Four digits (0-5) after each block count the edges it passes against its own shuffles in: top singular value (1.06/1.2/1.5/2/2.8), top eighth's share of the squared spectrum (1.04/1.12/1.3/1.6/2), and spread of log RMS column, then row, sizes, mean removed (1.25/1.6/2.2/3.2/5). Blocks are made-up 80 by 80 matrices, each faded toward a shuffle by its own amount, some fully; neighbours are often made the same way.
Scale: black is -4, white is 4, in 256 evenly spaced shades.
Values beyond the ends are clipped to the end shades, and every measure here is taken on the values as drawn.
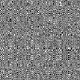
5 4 3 3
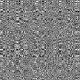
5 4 3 3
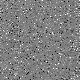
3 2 0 0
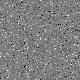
0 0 0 0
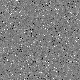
1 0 0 0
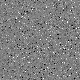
1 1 0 0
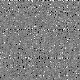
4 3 1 2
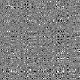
4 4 3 3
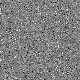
0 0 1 0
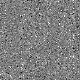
1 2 2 0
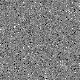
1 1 2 0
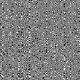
4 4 3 2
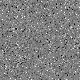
2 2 0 0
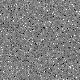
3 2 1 0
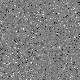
1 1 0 0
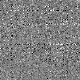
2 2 2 3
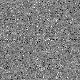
1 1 0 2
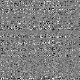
2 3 3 4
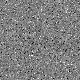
0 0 0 0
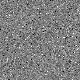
1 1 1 1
